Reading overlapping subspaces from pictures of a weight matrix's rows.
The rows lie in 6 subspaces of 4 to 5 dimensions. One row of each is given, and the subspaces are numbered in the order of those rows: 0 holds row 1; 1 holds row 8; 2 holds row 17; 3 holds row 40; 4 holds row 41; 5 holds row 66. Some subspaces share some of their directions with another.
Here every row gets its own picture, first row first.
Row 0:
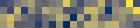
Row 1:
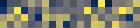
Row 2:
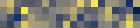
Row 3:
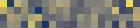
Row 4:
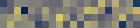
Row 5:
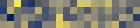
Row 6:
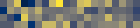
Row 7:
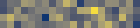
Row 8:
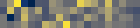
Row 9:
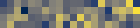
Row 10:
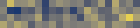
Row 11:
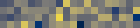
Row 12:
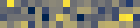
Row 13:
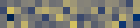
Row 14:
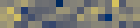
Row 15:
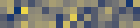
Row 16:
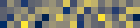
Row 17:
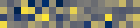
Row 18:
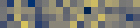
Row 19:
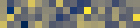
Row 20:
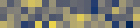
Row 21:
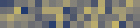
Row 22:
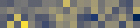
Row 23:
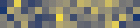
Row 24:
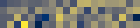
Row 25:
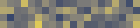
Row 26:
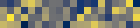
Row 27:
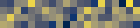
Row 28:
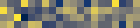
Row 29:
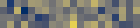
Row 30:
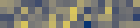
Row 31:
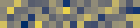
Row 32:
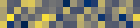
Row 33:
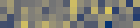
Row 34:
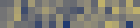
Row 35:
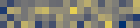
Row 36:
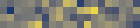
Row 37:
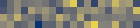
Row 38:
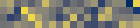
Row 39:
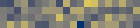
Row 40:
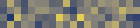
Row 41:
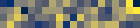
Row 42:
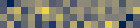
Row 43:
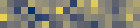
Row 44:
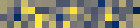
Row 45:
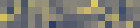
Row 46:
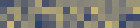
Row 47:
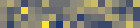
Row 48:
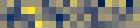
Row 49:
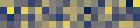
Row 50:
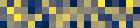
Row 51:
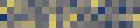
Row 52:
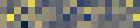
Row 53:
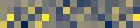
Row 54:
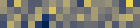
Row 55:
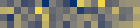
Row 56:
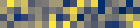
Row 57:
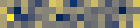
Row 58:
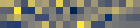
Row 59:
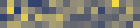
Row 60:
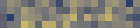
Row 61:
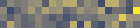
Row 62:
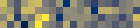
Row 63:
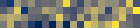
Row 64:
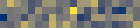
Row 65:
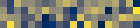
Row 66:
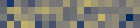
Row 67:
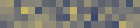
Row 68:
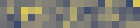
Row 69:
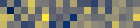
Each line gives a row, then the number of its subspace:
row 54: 0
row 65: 0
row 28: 1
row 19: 4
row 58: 2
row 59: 4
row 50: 0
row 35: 5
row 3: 0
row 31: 1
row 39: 2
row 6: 1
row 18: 5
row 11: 2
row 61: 0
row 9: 4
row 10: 5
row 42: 5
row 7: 2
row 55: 2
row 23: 1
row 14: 1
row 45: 4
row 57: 3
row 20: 4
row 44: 2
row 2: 4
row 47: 4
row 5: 1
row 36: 2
